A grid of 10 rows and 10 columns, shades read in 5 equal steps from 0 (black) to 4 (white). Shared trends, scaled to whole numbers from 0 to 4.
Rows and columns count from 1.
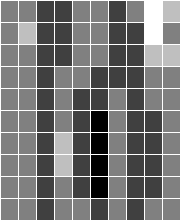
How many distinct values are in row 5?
2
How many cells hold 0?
4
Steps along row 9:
same down up down down up down same up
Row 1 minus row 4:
0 0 0 -1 0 1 0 1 2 1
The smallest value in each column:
2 2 1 1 1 0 1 1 1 2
